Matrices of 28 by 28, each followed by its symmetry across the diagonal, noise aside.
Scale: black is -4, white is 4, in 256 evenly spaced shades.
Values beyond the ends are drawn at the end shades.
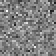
neither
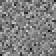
symmetric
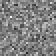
neither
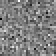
antisymmetric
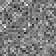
symmetric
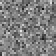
neither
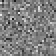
antisymmetric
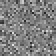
antisymmetric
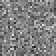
neither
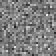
symmetric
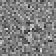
antisymmetric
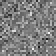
symmetric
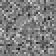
symmetric
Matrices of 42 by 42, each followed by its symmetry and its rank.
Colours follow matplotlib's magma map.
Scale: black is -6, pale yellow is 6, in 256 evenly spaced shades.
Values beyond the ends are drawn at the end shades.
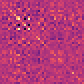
symmetric, rank five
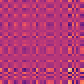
symmetric, rank one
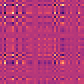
symmetric, rank two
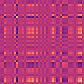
symmetric, rank one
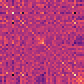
symmetric, rank five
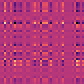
neither, rank one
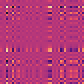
symmetric, rank one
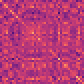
symmetric, rank five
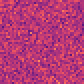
neither, full rank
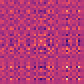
symmetric, rank two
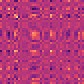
symmetric, rank two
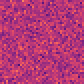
neither, full rank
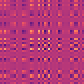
symmetric, rank one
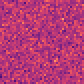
neither, full rank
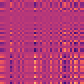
neither, rank one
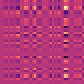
neither, rank one
